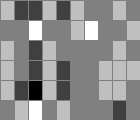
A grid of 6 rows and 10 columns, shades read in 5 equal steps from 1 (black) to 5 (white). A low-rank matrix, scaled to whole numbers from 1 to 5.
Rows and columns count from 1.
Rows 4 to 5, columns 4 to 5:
4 2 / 4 2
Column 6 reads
4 4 3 3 3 3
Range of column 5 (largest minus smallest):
2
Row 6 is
3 4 5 3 4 3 3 3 2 3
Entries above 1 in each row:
10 10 10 10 9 10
